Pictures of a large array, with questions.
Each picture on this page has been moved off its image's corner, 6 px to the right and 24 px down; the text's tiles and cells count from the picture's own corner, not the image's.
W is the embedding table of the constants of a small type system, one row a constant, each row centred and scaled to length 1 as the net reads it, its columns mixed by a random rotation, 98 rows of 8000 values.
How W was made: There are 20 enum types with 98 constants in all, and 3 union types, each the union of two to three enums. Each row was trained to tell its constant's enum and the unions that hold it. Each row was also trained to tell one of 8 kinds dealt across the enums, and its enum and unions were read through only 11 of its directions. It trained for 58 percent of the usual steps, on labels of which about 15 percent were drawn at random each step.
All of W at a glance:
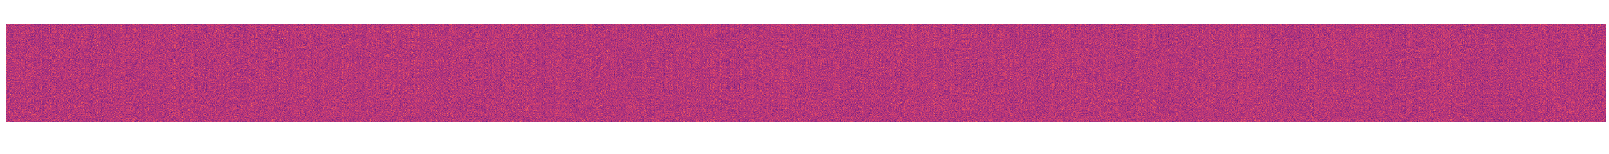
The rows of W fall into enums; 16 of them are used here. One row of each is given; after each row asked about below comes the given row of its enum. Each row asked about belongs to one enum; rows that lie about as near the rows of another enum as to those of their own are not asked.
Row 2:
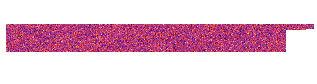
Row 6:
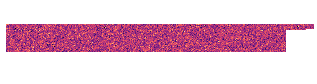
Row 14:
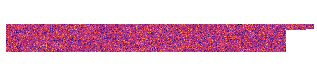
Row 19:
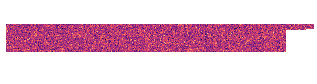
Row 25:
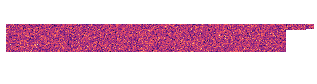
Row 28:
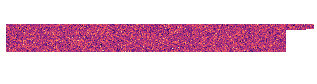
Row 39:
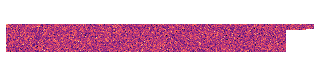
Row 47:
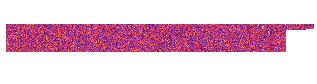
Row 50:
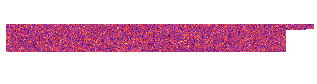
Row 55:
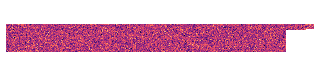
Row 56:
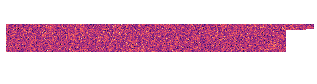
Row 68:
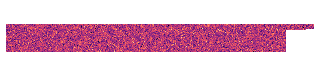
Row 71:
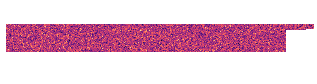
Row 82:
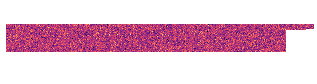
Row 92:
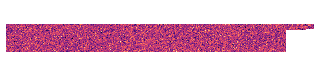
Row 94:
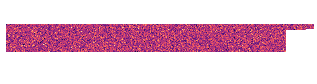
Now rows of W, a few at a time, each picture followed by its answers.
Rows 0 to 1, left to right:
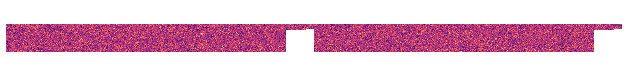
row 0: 68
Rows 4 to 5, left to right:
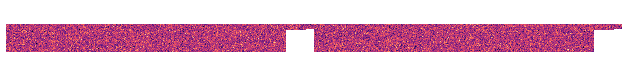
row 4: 56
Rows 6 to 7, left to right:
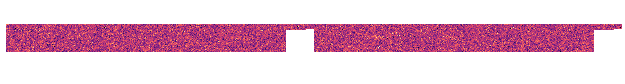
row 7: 71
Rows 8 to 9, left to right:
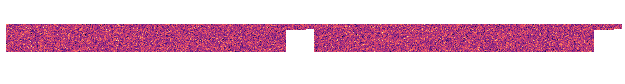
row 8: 6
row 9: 2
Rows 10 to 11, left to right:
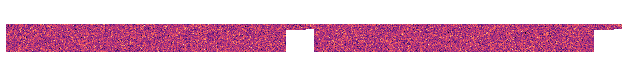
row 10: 28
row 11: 28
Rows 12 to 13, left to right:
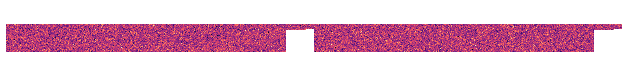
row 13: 28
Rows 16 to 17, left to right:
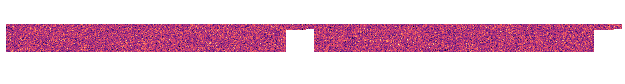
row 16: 92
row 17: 28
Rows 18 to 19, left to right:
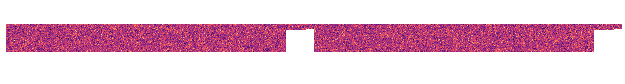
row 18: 68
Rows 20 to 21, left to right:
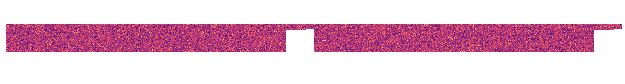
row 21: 68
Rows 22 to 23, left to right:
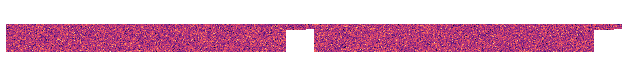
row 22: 82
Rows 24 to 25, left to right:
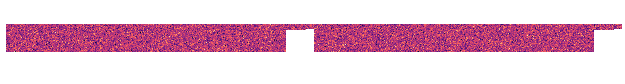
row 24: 28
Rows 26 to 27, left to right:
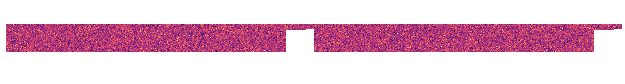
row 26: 47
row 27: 92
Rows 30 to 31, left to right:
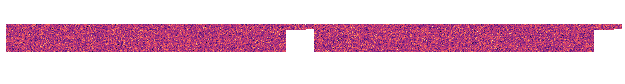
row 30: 71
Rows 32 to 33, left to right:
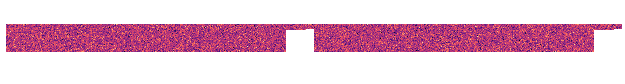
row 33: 92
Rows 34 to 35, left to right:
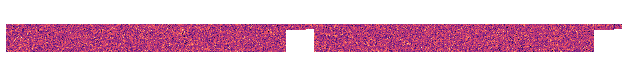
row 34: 55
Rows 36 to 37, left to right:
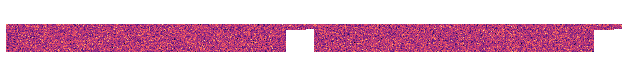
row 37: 82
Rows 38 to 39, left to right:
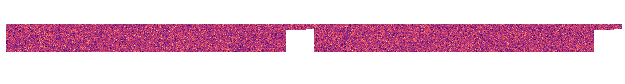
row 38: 6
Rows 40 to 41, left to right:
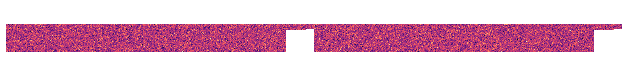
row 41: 6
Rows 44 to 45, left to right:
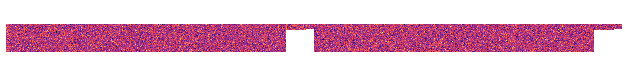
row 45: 82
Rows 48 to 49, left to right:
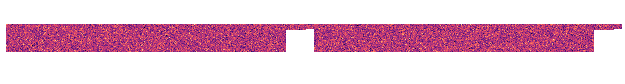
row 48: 39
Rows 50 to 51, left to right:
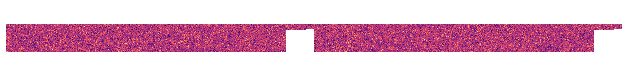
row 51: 6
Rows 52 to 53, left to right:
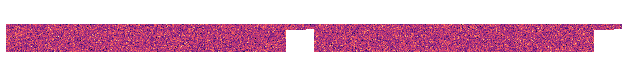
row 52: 47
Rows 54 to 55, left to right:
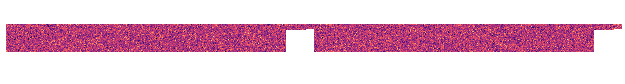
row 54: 2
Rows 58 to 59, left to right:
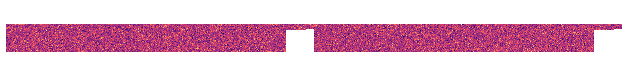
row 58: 55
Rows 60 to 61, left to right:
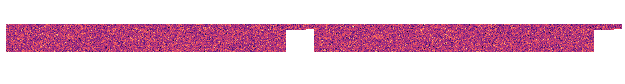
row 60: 71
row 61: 71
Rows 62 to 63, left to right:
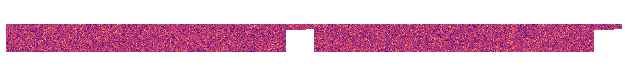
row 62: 39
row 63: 82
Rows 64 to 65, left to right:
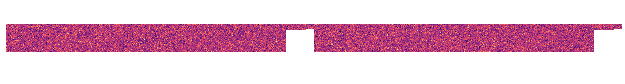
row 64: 2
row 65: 6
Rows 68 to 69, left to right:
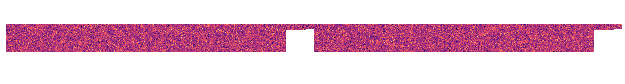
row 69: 28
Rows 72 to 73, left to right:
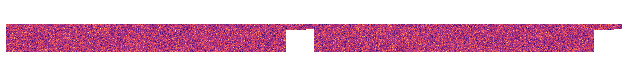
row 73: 92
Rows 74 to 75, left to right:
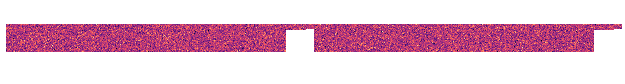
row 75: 55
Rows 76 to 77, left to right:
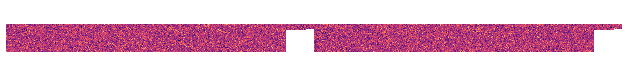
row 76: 68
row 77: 68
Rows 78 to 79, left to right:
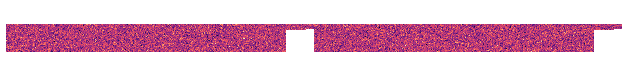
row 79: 82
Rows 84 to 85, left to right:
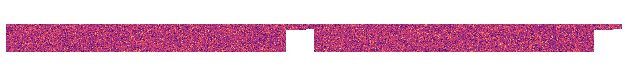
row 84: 92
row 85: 55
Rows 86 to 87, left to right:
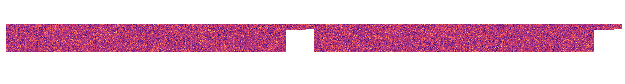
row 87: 71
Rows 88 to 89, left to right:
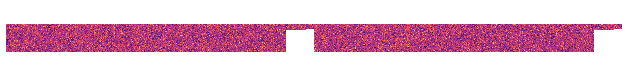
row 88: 68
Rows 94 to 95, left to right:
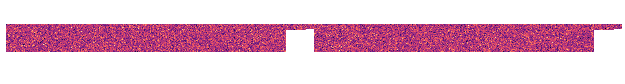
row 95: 6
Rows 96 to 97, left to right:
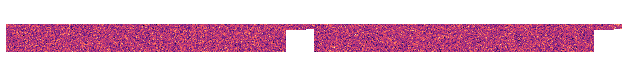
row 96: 82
